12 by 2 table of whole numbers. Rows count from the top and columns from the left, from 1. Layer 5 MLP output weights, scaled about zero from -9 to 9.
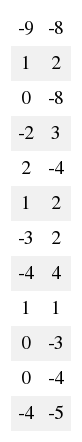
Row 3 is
0 -8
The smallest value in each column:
-9 -8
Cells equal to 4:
1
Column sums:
-17 -18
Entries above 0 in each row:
0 2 0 1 1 2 1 1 2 0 0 0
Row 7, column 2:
2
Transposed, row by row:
-9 1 0 -2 2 1 -3 -4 1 0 0 -4 / -8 2 -8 3 -4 2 2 4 1 -3 -4 -5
